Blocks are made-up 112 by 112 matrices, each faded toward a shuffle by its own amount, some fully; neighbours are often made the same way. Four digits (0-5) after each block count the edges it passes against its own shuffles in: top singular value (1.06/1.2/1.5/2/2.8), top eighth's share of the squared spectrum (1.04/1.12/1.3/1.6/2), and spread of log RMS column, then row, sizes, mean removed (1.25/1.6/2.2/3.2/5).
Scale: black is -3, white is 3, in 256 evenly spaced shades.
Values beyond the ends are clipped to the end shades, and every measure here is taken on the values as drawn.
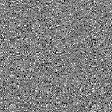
4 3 2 2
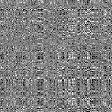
5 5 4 4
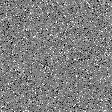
1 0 0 0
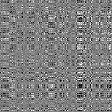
5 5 4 4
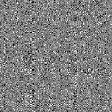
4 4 3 2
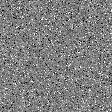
1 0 0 0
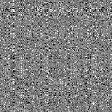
5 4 3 3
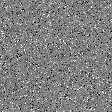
2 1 0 0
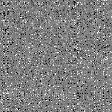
4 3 2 2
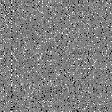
4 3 2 1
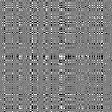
5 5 4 4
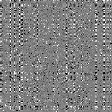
5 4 4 3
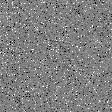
3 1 0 0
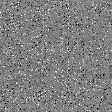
3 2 1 0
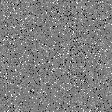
3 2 1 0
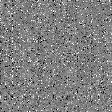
4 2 1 1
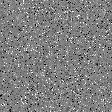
2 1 0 0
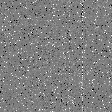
3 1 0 0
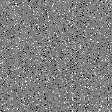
3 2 1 0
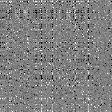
5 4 3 3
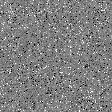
2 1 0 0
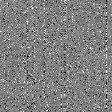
4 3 2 0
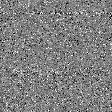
1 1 0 2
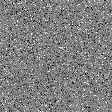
0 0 0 0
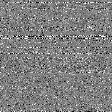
2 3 0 4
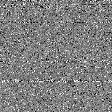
1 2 0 3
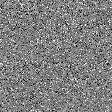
1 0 0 2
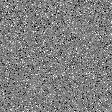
0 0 0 0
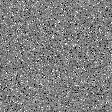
0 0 0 0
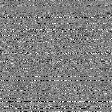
2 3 0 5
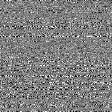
2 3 0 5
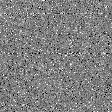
1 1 0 1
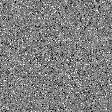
0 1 0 2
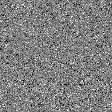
0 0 0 2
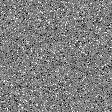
0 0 0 0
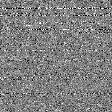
2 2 0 4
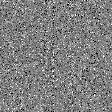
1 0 2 0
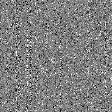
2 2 3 0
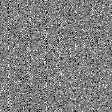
2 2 3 0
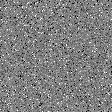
0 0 0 0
